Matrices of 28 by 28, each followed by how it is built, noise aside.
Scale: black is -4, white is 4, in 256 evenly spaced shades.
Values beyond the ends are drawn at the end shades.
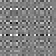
low rank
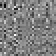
low rank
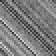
Toeplitz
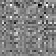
low rank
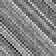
Toeplitz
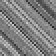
Toeplitz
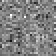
low rank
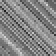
Toeplitz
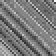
Toeplitz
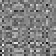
low rank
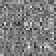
low rank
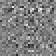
low rank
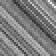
Toeplitz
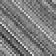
Toeplitz
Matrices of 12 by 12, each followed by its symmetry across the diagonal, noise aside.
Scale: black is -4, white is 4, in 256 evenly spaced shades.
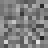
antisymmetric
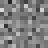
antisymmetric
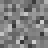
antisymmetric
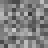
antisymmetric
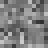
antisymmetric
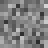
neither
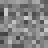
neither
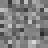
antisymmetric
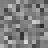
antisymmetric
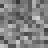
neither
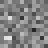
neither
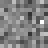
neither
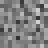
neither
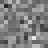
neither
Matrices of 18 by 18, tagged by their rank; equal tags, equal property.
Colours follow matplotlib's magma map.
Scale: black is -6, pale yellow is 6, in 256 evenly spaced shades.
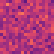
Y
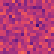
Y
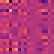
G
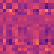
G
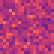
Y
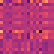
G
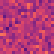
Y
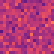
Y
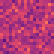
Y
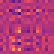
G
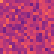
Y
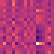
G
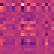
G
